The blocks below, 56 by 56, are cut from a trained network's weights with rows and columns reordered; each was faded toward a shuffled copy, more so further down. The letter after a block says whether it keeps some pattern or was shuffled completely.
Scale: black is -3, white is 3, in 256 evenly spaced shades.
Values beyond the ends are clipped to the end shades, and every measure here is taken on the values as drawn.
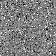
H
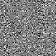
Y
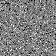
H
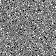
H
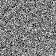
H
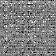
Y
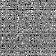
Y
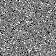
H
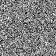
H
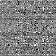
Y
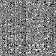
Y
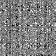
Y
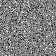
H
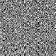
Y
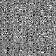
Y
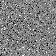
H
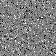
H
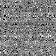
Y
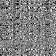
Y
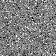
H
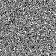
H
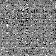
Y
